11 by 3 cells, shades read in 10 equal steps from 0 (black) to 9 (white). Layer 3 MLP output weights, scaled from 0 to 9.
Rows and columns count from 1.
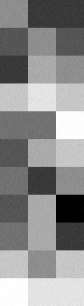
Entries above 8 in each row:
0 0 0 0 1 0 0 0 0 0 1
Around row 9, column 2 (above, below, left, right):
6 5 4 2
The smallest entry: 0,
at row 8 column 3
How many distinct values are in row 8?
3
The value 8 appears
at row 4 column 2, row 11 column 2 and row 11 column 3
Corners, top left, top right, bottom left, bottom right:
5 2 9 8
